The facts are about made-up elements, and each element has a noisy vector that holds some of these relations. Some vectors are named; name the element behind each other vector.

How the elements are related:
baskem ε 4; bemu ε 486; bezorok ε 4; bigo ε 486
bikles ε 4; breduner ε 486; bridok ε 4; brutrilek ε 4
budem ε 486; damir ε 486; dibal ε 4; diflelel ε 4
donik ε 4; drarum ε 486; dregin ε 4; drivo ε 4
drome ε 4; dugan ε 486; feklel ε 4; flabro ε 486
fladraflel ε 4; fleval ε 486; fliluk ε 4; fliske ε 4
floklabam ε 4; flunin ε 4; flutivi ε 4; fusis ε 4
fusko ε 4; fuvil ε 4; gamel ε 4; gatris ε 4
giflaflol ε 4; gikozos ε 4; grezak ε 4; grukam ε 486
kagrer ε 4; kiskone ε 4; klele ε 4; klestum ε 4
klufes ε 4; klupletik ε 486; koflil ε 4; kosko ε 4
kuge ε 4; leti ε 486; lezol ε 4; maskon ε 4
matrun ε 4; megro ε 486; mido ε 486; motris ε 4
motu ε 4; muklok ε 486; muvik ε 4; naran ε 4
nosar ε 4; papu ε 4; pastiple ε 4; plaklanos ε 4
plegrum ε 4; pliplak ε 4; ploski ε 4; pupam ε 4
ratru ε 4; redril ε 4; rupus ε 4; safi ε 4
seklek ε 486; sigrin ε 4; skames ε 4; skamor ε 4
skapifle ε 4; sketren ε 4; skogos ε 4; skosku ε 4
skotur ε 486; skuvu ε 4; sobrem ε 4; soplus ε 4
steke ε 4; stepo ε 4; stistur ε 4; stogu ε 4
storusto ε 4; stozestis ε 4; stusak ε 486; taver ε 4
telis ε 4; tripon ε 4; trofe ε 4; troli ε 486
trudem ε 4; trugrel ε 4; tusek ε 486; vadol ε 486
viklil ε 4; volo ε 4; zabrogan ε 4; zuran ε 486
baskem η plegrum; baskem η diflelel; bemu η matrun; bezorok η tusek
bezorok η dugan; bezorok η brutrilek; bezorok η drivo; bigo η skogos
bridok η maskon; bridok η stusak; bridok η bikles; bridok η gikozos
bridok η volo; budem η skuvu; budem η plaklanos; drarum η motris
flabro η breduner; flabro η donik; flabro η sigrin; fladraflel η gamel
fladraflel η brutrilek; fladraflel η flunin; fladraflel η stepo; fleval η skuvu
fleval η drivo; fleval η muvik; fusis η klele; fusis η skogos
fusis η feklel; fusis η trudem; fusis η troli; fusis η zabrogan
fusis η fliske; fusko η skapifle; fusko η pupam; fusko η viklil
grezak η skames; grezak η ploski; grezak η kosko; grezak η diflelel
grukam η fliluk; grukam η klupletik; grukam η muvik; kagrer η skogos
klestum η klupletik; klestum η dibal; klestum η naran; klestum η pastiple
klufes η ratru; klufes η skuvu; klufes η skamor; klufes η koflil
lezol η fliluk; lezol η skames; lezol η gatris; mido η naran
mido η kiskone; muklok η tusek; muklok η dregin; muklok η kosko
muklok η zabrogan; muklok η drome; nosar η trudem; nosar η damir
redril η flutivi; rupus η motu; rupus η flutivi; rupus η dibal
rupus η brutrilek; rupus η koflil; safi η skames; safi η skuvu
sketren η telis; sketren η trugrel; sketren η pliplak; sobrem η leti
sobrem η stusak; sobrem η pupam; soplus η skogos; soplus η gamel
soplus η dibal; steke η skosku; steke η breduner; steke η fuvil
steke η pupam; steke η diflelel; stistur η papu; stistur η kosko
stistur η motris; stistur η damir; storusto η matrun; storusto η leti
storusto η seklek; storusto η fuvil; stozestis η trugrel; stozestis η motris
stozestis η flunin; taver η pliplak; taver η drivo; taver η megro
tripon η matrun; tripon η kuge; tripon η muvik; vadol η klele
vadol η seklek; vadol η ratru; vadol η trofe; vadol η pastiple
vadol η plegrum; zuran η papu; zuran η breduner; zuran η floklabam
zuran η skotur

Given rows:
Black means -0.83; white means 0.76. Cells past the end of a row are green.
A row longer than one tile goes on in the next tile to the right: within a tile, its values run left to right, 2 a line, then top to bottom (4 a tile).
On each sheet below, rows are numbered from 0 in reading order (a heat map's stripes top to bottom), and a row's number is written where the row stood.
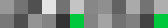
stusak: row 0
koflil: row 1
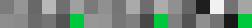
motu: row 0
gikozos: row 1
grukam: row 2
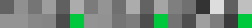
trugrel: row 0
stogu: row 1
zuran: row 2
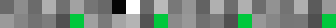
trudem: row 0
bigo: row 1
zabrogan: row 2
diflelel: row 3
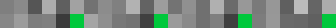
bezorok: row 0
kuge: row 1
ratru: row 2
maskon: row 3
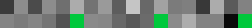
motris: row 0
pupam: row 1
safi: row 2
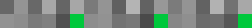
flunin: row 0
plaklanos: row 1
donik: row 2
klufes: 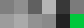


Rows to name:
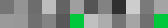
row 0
dibal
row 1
kagrer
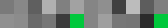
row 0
fliluk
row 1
skuvu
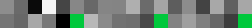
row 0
fleval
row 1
sobrem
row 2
grezak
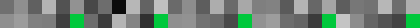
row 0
taver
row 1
drarum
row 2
baskem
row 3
muvik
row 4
storusto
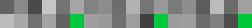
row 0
skogos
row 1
rupus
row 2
klestum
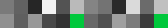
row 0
bemu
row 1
damir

